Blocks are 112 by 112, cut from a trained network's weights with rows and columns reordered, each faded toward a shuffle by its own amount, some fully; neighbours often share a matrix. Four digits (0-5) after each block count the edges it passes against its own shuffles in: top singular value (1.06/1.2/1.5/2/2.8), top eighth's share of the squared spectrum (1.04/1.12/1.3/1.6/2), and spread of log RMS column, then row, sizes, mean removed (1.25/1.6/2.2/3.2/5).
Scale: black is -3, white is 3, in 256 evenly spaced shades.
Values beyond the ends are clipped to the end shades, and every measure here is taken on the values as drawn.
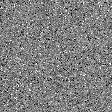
2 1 0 1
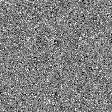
2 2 0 1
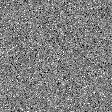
1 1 0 0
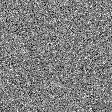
0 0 0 0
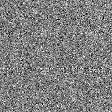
3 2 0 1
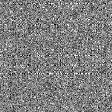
4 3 1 3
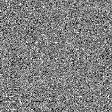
3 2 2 2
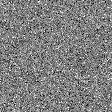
0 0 0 0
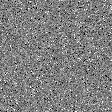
0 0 0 0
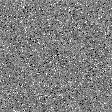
0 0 0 0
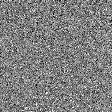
3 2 0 1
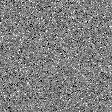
2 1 0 0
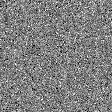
0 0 0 0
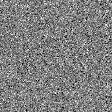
3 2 1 0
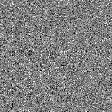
3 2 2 1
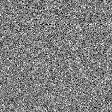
2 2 0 1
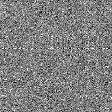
3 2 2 2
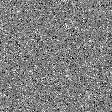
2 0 0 0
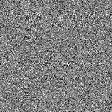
3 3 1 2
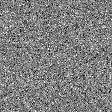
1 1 0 0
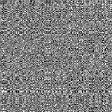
5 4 3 3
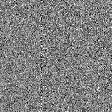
3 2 1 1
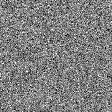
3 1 0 0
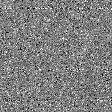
2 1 0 1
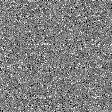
2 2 0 1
